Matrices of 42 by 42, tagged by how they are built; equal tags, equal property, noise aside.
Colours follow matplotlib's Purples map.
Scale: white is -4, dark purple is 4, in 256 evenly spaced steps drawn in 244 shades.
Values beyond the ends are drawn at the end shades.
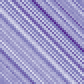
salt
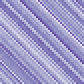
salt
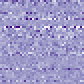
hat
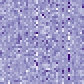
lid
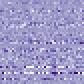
hat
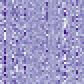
lid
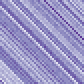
salt
